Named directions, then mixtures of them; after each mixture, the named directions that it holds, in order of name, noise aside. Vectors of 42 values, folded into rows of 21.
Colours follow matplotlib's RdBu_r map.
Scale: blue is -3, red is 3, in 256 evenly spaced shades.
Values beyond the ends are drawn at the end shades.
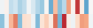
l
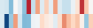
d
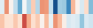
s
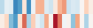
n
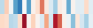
n, s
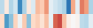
d, n, s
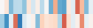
d, l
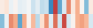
l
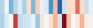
d, l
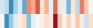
d, n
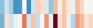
l, n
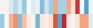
l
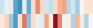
n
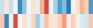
d, s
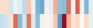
l, n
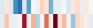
l, n, s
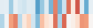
l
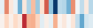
s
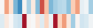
l, n, s
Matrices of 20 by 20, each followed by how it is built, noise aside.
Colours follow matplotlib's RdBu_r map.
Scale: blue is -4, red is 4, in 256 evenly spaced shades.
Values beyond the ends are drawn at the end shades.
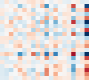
low rank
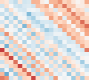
Toeplitz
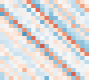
Toeplitz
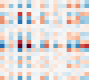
low rank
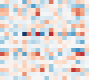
low rank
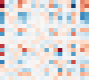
low rank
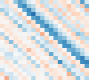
Toeplitz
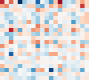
low rank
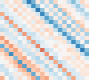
Toeplitz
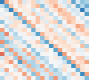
Toeplitz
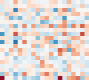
low rank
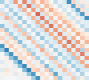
Toeplitz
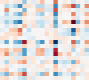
low rank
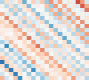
Toeplitz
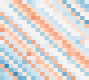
Toeplitz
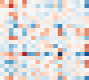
low rank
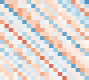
Toeplitz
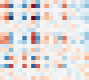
low rank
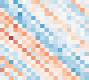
Toeplitz
